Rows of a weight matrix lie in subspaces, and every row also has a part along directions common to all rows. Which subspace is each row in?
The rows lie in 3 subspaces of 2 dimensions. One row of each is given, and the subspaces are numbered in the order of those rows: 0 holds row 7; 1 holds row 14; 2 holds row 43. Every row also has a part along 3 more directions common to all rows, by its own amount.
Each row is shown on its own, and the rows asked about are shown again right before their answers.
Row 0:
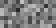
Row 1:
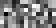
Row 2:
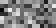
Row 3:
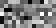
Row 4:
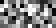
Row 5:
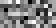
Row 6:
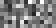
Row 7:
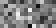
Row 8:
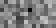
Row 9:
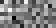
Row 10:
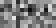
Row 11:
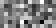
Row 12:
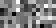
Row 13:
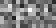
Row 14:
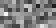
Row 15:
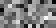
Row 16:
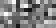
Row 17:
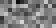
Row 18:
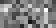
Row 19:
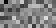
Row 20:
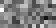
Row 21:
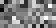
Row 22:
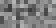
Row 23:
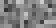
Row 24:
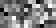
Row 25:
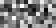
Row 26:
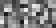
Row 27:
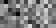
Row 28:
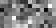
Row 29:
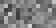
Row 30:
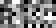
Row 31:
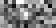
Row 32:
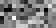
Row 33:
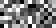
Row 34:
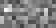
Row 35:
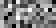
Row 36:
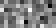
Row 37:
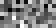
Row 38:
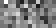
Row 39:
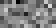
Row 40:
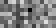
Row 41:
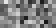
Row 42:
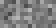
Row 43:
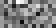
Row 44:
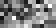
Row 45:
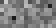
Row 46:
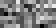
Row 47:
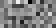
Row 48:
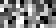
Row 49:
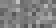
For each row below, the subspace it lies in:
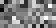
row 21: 1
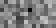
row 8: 0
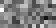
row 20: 1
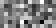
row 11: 2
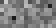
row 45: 0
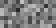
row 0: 1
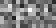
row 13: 0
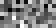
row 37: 1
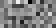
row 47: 2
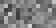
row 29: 0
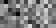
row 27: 2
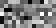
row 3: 2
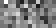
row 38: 2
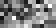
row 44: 2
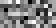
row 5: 2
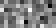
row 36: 0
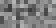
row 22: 0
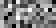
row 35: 0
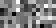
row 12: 1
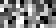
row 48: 0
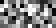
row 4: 0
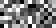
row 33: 1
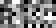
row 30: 1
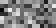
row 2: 2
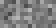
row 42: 0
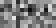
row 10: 0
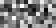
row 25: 0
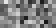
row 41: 2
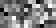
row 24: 2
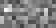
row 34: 2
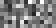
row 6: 2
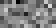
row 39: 2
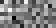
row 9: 1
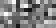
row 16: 0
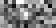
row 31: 2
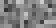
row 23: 2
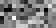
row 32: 2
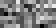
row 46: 1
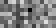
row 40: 0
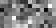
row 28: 2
